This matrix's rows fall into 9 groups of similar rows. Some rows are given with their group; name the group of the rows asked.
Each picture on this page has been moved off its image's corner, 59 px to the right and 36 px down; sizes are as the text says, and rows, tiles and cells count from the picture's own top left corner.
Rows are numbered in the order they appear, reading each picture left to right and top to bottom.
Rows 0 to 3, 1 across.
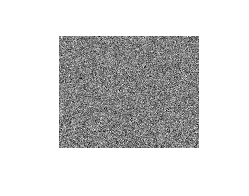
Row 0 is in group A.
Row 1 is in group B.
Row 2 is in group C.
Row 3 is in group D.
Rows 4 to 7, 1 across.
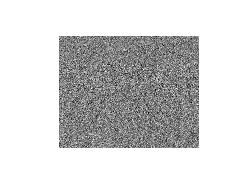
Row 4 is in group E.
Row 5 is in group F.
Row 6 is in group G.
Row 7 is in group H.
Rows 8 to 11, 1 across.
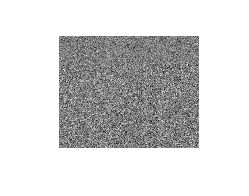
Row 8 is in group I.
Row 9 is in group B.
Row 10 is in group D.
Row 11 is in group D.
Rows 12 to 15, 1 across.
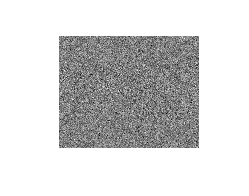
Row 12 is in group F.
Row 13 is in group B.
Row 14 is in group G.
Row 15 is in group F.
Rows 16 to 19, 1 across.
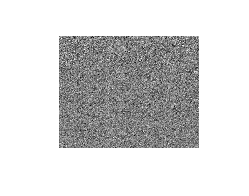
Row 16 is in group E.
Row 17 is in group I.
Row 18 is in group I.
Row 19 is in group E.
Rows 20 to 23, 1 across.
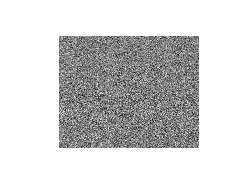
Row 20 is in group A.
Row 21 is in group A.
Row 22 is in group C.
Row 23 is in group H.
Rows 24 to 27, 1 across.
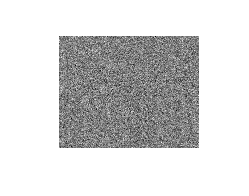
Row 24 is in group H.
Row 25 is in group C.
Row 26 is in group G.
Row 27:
G
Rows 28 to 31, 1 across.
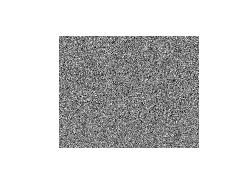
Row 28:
D
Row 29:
I
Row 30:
E
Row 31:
D
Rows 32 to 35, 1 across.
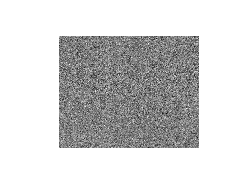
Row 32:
I
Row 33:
I
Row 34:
G
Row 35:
H
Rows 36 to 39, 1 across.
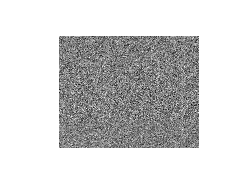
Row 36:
I
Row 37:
F
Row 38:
H
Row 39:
H
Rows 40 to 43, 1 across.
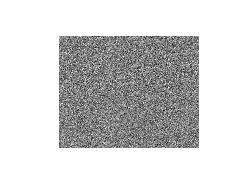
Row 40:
E
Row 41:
E
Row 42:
E
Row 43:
H
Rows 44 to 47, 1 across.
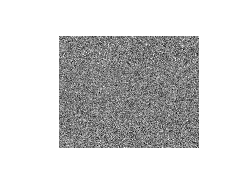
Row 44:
H
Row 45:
F
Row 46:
I
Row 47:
B
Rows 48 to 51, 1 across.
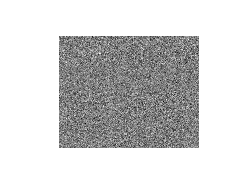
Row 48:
H
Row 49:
I
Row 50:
E
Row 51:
E
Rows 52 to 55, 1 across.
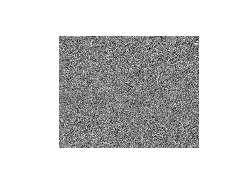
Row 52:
I
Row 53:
F
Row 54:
I
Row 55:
H
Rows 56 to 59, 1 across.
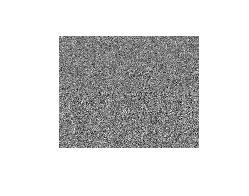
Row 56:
A
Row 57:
I
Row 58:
G
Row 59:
D
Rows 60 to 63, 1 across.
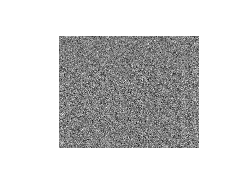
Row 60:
I
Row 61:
G
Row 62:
G
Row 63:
G
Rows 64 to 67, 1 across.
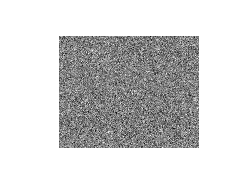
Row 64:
H
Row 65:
A
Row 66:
G
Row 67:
B
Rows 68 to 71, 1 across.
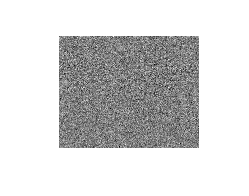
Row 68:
E
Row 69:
E
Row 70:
G
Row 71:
B
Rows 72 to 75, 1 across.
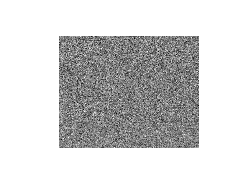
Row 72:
C
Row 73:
I
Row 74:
C
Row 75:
A
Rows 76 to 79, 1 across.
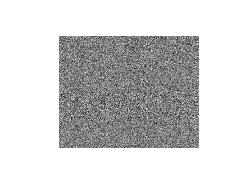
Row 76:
I
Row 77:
G
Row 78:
G
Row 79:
G
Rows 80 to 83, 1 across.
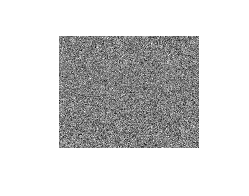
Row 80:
B
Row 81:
C
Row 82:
C
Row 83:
B
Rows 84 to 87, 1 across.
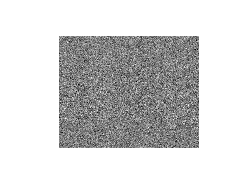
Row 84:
F
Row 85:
F
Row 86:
F
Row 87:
I
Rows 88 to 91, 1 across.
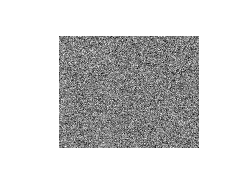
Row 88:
H
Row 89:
E
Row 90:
C
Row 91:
F
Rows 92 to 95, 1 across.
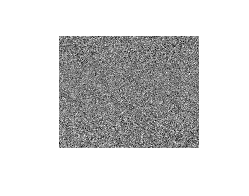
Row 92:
E
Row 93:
B
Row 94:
B
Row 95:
H
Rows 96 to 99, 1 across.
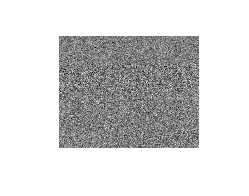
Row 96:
D
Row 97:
G
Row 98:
G
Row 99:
H
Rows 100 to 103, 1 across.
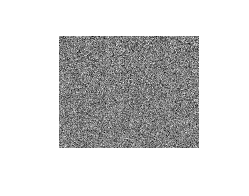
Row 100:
I
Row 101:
G
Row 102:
I
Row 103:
F
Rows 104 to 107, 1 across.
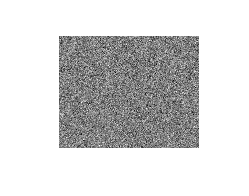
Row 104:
D
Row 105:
I
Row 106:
G
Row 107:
B
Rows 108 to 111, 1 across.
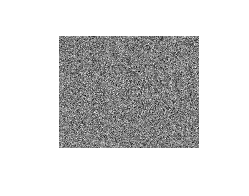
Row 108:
I
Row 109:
G
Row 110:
E
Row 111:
C
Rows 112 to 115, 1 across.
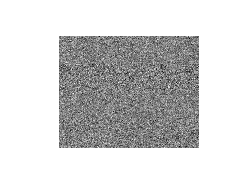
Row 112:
A
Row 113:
I
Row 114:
A
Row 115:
H
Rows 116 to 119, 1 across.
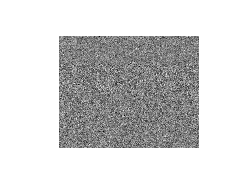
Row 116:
A
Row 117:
A
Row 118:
G
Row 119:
D
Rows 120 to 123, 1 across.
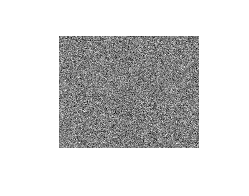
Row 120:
C
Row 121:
F
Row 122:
C
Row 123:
D
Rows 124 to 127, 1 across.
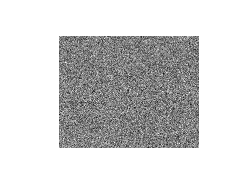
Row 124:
F
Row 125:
B
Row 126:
E
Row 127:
H
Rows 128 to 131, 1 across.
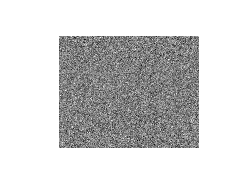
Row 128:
E
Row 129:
F
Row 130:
D
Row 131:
G
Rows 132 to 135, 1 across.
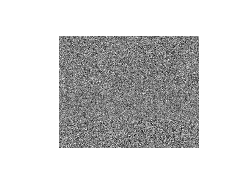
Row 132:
E
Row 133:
H
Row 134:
B
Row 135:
E
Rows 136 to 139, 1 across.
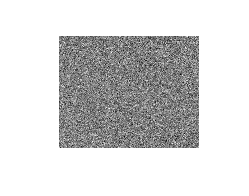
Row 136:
B
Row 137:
G
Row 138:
A
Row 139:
H
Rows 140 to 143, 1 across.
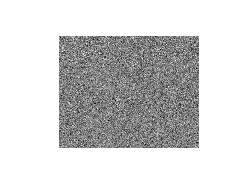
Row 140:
H
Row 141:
F
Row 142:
I
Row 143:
F
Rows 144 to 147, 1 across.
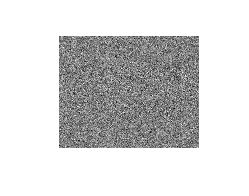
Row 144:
A
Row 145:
B
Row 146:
E
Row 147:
F
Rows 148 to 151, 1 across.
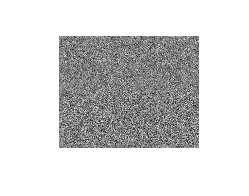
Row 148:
F
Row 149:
B
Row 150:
F
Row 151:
G
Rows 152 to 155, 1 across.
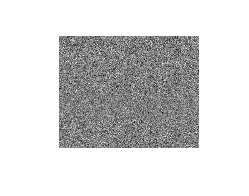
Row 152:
B
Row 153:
D
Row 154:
G
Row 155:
D
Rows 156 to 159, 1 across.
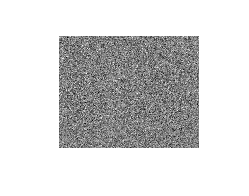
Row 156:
G
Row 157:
E
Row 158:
E
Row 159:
E
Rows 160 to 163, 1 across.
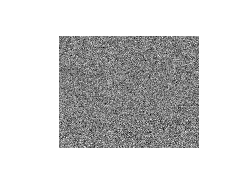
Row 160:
D
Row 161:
I
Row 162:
C
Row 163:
B
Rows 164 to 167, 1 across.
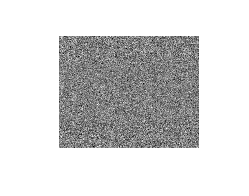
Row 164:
A
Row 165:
C
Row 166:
A
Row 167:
B
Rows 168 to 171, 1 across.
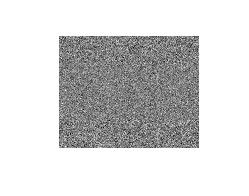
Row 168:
I
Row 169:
F
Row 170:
C
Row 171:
F
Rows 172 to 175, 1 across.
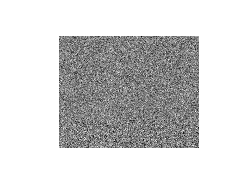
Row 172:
E
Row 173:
B
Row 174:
H
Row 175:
C
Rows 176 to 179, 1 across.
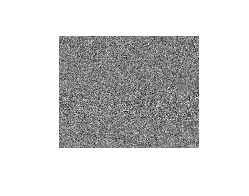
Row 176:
I
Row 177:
E
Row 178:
F
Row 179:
A
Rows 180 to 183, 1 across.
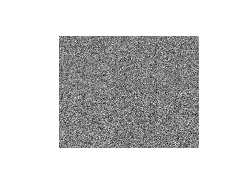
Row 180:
E
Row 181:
D
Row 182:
D
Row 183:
H
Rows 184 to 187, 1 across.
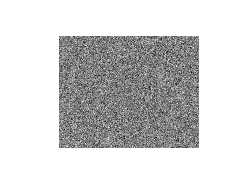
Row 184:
E
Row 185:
D
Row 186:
G
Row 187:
A
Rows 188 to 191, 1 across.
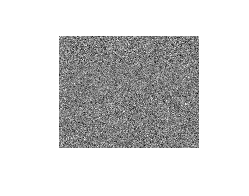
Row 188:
E
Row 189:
F
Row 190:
B
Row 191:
C
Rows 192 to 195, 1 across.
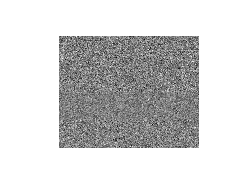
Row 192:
C
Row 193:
B
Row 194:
I
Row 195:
A
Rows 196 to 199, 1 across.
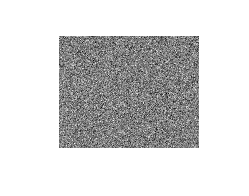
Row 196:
I
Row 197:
H
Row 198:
E
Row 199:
E
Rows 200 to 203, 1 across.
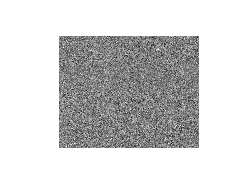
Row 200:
F
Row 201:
H
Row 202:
A
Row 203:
E
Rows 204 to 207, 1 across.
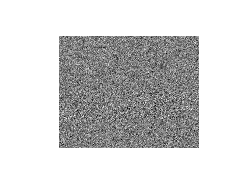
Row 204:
D
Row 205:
I
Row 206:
E
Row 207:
I
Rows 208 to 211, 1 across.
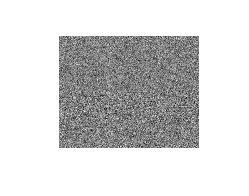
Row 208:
D
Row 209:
I
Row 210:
C
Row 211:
B
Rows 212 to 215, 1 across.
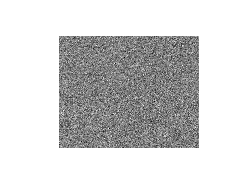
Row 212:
E
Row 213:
E
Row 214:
H
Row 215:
D
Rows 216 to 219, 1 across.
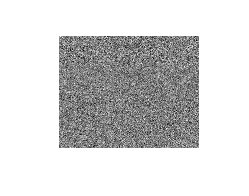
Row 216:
F
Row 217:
F
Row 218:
I
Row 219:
B
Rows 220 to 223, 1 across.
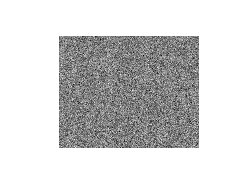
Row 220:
C
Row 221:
A
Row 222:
G
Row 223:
D
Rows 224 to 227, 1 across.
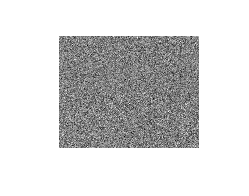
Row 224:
E
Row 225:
E
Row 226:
B
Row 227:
H
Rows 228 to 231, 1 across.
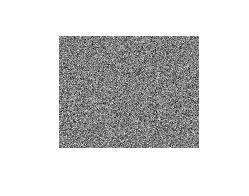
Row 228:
E
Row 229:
F
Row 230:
D
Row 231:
E
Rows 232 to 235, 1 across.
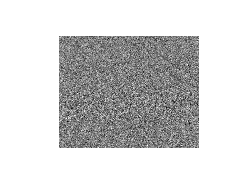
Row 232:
G
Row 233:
B
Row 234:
E
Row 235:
G
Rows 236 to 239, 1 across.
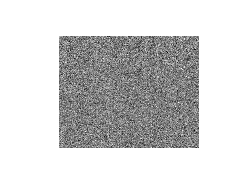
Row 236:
F
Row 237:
F
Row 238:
I
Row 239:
C
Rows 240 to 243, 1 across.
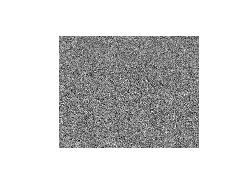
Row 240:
A
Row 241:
G
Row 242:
F
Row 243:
A
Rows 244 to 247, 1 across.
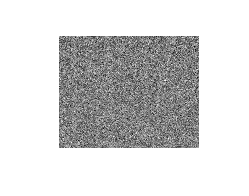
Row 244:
I
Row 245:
D
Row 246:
F
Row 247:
A
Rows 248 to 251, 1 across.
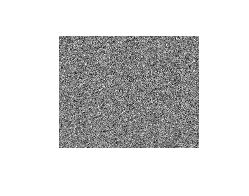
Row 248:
D
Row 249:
B
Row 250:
B
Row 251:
D
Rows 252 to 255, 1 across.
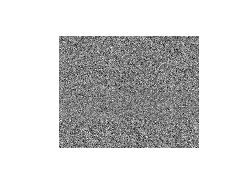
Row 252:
B
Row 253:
C
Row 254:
C
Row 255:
G
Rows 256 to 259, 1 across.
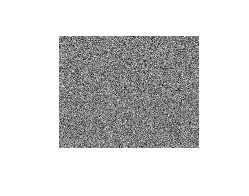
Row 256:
C
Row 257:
G
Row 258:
E
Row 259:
B
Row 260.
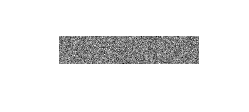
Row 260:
D
